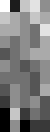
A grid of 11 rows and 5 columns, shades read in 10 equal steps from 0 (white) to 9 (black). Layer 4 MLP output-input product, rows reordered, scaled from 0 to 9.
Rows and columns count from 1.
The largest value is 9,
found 3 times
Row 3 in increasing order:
1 3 3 4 5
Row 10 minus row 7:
4 -3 2 -1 2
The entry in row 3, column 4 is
5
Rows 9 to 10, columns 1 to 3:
7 4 5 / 9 2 7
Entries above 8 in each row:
0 0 0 0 0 0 0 0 0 1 2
